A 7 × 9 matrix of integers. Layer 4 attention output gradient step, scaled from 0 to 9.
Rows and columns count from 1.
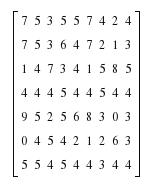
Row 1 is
7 5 3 5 5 7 4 2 4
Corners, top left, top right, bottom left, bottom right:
7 4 5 4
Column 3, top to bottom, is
3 3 7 4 2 5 4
